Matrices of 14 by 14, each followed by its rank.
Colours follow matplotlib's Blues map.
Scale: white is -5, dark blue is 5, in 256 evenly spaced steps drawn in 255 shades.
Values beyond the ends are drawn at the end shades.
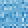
three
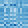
two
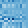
two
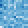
three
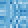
two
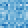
three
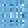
two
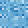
three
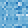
three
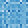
three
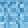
three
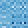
two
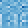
two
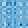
two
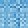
two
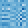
two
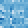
three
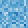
three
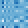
two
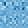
three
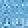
three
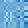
two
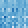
three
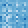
three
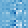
two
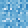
three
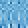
two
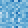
three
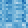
two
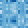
two
